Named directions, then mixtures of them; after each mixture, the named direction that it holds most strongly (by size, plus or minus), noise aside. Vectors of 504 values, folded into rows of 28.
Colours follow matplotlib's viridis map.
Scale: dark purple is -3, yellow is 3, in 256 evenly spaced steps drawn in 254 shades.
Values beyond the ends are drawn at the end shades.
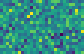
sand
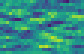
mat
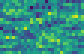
mat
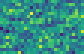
sand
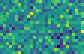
sand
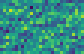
sand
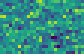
sand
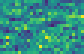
mat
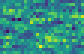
mat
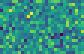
sand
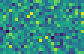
sand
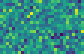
sand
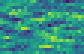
mat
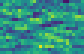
mat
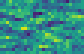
mat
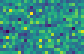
sand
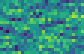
mat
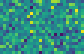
sand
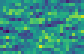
mat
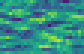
mat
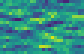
mat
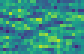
mat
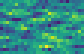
mat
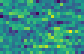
mat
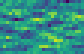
mat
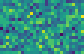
sand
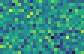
sand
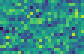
sand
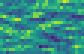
mat
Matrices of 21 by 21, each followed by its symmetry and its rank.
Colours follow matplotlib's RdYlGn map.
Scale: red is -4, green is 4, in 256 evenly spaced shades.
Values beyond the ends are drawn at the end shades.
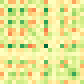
symmetric, rank three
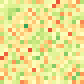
symmetric, full rank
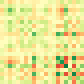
symmetric, rank three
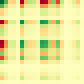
symmetric, rank one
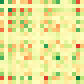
symmetric, rank three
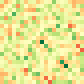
symmetric, full rank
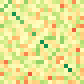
symmetric, full rank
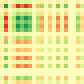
symmetric, rank one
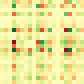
neither, rank two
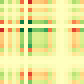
symmetric, rank one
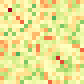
symmetric, full rank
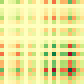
symmetric, rank one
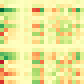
neither, rank two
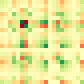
symmetric, rank two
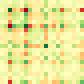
symmetric, rank two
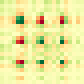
symmetric, rank two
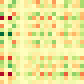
neither, rank two
